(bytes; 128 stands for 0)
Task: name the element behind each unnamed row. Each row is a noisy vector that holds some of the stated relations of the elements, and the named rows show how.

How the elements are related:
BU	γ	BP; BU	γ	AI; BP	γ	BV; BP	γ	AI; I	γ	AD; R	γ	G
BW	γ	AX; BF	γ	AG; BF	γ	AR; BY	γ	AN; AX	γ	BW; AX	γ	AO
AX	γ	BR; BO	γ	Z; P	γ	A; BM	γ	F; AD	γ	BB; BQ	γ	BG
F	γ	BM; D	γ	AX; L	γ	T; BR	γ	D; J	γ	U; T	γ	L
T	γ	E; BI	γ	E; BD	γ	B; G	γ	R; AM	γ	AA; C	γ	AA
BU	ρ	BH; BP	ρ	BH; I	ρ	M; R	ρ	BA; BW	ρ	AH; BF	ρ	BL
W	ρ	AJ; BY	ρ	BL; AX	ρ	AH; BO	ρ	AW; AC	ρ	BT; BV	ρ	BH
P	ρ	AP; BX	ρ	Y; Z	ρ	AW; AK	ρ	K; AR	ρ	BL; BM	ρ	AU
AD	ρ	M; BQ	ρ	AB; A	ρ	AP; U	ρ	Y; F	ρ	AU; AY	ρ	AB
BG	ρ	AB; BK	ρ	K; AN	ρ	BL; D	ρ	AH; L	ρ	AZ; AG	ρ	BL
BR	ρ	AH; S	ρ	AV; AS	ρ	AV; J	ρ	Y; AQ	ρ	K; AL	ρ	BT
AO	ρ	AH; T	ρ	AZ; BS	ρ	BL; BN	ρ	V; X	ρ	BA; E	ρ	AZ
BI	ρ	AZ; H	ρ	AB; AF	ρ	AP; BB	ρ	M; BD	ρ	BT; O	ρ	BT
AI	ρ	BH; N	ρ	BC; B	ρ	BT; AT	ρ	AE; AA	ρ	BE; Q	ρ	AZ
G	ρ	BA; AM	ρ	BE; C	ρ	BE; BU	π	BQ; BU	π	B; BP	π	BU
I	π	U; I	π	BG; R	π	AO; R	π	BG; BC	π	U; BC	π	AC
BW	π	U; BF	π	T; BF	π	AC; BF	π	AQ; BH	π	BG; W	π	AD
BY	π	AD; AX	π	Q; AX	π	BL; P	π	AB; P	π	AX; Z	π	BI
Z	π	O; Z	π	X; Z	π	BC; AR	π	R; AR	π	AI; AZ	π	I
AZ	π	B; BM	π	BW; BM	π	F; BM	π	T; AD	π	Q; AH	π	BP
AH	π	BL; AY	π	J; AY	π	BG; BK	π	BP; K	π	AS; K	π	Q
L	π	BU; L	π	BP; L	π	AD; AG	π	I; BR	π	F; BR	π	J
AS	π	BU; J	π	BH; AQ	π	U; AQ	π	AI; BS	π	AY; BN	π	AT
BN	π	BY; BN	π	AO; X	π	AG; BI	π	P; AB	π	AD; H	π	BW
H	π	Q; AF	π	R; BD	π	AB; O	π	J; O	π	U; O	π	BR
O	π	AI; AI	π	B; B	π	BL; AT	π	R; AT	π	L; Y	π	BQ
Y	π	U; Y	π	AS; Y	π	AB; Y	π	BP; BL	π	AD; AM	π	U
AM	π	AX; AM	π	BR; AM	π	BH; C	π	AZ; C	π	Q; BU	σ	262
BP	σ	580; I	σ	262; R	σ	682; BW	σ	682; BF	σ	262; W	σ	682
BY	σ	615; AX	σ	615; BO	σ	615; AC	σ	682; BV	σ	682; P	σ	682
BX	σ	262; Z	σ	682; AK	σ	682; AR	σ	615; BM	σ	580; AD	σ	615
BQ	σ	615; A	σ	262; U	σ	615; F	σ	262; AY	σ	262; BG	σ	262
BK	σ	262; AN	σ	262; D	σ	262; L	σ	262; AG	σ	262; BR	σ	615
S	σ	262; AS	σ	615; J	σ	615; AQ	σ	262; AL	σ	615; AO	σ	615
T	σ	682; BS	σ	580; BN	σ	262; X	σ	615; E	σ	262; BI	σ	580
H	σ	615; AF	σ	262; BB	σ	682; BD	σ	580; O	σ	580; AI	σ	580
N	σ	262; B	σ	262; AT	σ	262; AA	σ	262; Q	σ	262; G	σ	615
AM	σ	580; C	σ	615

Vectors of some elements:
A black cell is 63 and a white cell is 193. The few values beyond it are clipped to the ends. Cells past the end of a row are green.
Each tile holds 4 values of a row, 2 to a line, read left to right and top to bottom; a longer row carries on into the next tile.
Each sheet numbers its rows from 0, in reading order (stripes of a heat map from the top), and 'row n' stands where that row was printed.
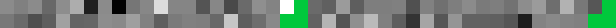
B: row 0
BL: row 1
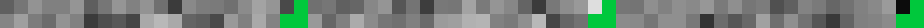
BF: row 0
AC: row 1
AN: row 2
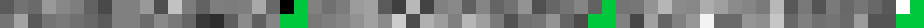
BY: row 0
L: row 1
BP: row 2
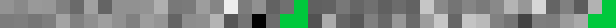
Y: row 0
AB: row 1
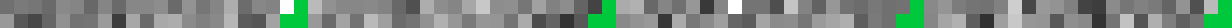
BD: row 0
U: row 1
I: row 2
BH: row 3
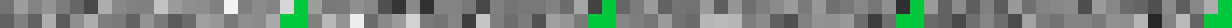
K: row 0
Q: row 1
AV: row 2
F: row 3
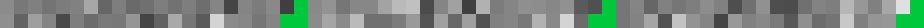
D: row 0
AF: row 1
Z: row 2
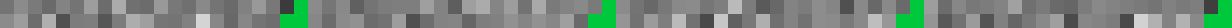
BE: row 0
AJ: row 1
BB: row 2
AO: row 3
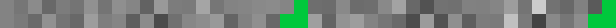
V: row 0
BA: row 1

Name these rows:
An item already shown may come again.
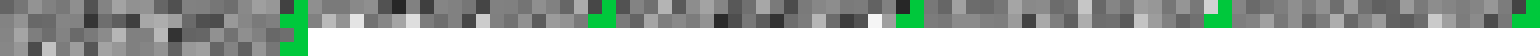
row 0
BF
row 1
Q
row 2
X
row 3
AH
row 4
M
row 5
AM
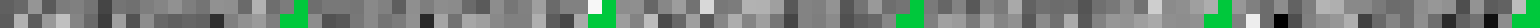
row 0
BL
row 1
BD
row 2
J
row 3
AW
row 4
AY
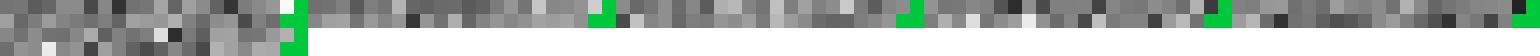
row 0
AC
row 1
AW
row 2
H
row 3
Q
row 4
BS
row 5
AX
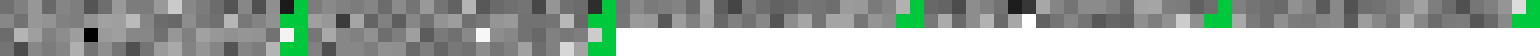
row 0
S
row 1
AA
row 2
BO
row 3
AD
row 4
AL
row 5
AQ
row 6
AK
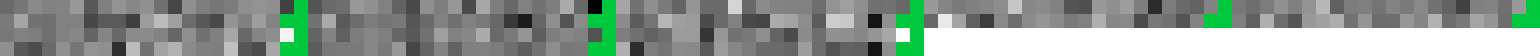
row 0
BF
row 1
BY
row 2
BW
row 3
BG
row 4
BV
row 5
BD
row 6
W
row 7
O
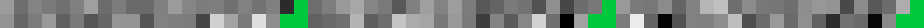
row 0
AO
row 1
AS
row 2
AY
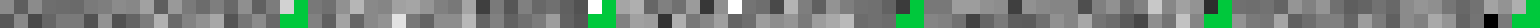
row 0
BM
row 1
BP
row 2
I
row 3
AR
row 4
BT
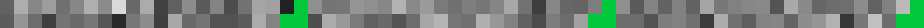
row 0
AG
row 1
BQ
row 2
F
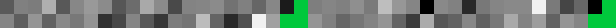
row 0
X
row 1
R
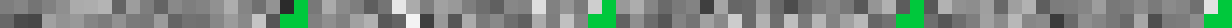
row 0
AT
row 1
P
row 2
AZ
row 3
BK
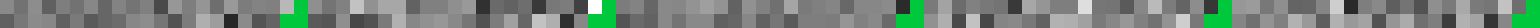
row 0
AU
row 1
BU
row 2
BN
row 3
C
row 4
BI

